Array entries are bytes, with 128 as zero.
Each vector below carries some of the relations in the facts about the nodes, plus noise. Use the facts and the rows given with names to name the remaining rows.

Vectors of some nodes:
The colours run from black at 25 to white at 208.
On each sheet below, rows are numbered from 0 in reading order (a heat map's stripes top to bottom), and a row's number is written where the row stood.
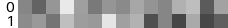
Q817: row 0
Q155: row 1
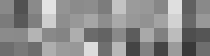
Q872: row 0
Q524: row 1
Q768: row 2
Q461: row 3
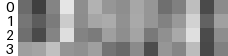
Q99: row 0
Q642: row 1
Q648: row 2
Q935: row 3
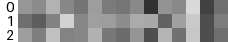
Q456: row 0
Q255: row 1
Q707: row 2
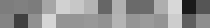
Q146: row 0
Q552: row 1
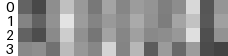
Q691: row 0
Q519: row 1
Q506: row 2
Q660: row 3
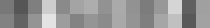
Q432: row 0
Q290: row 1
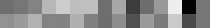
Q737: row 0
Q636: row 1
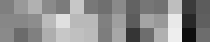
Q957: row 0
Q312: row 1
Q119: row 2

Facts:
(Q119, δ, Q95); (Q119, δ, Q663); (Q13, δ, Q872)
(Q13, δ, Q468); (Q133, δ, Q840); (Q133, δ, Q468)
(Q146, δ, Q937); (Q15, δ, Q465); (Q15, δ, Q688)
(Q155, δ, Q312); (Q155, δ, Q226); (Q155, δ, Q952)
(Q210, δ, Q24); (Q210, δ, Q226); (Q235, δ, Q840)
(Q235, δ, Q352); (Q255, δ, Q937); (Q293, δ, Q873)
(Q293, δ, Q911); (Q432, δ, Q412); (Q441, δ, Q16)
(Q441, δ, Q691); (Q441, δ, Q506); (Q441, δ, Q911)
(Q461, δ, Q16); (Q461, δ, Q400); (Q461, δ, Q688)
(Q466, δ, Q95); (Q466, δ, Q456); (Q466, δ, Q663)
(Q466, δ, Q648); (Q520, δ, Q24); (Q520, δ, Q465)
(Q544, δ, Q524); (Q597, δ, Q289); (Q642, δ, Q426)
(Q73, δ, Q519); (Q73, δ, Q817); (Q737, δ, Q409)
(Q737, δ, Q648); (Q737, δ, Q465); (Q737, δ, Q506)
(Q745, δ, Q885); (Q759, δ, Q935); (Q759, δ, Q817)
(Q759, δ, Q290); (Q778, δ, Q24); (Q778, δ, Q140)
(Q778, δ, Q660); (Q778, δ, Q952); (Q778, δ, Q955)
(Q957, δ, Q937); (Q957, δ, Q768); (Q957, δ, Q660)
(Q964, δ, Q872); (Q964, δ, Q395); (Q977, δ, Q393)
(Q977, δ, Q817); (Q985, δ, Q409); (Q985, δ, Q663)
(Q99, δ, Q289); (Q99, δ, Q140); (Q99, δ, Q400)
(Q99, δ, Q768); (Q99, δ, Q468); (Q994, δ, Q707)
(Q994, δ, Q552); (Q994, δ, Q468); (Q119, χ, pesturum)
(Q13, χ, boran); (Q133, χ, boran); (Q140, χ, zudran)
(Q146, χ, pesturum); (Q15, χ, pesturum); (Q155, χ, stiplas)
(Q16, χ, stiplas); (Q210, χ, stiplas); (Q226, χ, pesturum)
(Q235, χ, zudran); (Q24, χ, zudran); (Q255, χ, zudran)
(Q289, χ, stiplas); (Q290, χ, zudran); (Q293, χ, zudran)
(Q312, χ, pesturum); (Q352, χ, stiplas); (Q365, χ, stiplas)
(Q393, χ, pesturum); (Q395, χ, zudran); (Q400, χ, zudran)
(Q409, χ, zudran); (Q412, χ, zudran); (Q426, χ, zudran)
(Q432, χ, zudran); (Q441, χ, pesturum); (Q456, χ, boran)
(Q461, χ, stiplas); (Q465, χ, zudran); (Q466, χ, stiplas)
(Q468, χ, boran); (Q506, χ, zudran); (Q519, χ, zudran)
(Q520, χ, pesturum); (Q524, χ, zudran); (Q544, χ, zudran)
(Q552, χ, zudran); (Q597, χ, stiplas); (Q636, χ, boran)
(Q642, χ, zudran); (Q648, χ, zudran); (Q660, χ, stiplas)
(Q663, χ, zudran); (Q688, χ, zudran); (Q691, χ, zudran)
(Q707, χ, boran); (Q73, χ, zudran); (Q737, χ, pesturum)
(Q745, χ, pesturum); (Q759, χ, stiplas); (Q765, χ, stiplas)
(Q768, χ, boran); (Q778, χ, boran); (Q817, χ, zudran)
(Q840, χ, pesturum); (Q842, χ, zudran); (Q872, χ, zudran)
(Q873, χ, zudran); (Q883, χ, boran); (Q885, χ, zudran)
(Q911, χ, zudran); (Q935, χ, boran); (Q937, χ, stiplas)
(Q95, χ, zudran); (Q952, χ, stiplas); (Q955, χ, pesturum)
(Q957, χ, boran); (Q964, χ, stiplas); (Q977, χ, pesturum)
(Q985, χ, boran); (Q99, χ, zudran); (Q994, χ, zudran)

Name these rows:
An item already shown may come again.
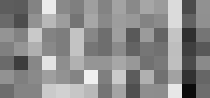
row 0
Q465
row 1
Q911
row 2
Q133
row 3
Q957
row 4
Q99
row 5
Q352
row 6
Q520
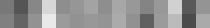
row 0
Q842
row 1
Q73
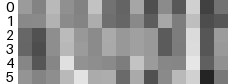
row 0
Q13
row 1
Q768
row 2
Q293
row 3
Q293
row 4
Q395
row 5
Q393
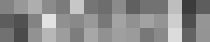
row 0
Q957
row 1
Q688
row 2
Q873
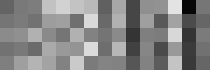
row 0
Q15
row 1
Q16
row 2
Q985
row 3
Q461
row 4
Q778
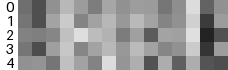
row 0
Q873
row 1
Q235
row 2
Q955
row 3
Q235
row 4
Q952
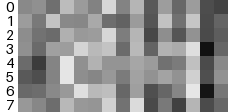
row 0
Q660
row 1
Q468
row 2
Q597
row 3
Q840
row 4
Q99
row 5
Q688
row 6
Q441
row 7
Q964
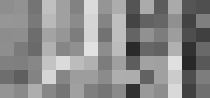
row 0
Q952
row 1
Q759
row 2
Q937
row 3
Q466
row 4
Q955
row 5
Q255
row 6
Q456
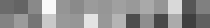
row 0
Q24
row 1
Q210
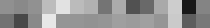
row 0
Q977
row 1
Q140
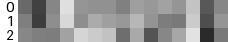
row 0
Q400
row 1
Q994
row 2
Q745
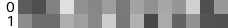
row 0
Q688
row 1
Q289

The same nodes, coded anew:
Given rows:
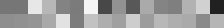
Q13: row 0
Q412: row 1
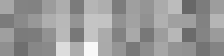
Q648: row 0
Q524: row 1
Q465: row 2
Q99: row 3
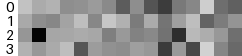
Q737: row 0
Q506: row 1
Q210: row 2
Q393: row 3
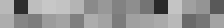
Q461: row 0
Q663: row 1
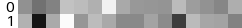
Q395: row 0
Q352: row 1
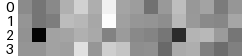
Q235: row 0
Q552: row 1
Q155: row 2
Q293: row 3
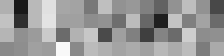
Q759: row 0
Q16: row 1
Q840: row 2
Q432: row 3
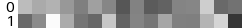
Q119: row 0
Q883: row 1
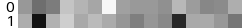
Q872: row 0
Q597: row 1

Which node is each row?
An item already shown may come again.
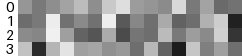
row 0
Q73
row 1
Q957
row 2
Q456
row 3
Q16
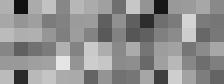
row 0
Q937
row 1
Q520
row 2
Q119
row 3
Q24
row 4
Q293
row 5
Q466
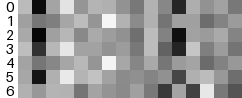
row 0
Q289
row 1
Q400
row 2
Q660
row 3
Q16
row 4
Q400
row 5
Q964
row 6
Q977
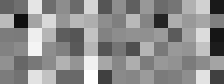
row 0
Q778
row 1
Q289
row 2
Q935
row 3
Q985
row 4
Q140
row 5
Q468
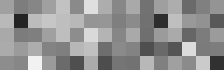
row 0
Q688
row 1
Q461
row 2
Q688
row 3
Q146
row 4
Q456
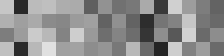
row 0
Q466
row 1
Q15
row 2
Q745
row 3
Q16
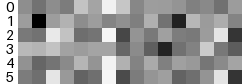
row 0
Q255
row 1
Q952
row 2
Q707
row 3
Q441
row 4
Q140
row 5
Q768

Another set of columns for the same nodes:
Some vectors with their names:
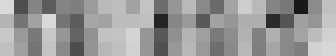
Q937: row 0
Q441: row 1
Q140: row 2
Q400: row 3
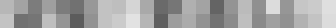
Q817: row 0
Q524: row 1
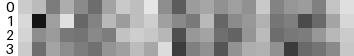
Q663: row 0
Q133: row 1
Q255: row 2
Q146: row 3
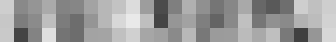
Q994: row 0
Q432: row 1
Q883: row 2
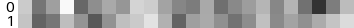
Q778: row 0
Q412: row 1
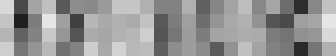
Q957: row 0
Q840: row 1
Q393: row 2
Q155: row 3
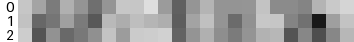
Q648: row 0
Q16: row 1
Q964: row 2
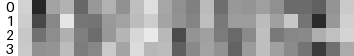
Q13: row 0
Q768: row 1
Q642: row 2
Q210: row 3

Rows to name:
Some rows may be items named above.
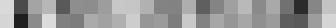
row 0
Q957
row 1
Q468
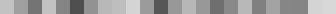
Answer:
Q400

